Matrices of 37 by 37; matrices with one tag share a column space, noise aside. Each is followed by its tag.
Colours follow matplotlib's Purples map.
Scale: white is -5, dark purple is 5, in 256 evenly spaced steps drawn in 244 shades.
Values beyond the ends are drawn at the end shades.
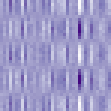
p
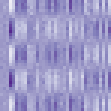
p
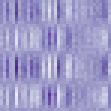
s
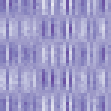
p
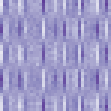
p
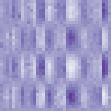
s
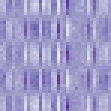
p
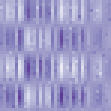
s
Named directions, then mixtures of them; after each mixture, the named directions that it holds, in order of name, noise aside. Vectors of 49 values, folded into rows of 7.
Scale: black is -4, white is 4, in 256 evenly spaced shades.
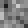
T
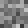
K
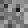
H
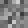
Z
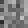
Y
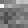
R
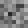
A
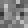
T, Z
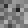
H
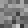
K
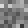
K, R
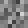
Z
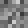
Z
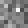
H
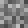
K, Y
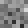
A, K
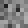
H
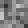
T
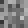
Y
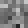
H, K, R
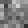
R, T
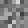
Z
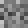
A, Y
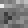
R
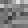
R, Z
